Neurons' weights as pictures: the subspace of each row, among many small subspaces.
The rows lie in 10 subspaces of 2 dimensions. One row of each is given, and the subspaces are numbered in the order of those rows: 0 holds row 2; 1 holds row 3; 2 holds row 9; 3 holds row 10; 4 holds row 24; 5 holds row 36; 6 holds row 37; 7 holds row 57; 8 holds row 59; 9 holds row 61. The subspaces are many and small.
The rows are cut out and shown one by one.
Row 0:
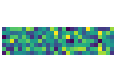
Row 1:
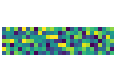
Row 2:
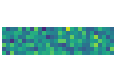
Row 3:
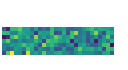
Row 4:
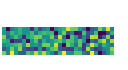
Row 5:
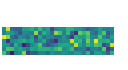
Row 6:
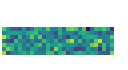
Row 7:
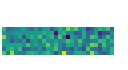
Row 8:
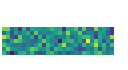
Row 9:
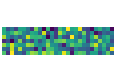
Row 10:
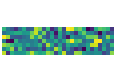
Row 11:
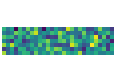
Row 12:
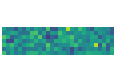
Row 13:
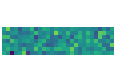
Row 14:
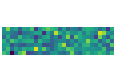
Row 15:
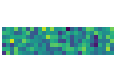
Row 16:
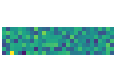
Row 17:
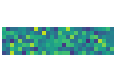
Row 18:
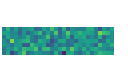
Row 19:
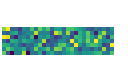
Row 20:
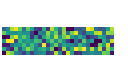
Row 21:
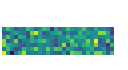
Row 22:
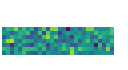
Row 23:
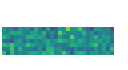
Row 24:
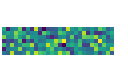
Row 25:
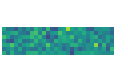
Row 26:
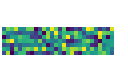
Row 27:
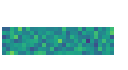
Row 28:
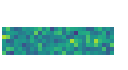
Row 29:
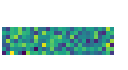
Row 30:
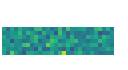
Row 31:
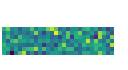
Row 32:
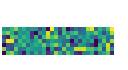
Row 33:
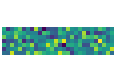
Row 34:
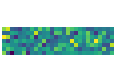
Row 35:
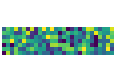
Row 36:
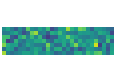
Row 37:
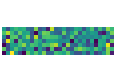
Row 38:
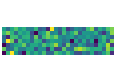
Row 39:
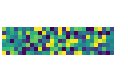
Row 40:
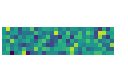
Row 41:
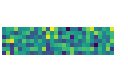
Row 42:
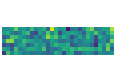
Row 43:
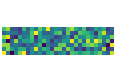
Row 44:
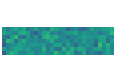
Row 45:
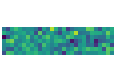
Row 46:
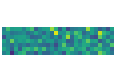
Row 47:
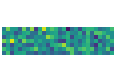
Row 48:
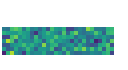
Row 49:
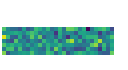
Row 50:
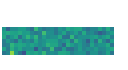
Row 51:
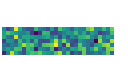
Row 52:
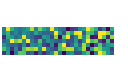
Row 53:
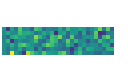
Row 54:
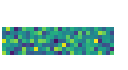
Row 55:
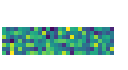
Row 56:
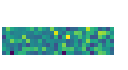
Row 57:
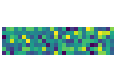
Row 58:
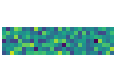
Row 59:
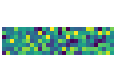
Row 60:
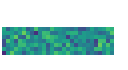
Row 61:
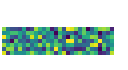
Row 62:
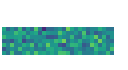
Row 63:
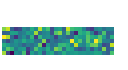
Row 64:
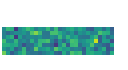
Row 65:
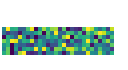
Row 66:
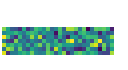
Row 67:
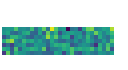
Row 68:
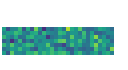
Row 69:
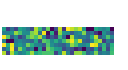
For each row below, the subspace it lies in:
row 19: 1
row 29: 3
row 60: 5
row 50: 6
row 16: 6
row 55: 2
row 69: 6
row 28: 8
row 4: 7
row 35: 0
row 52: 7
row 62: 4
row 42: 2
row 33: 4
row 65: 6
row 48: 3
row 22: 5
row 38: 6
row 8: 7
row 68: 0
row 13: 1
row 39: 8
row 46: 9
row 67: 2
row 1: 4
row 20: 3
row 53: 1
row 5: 8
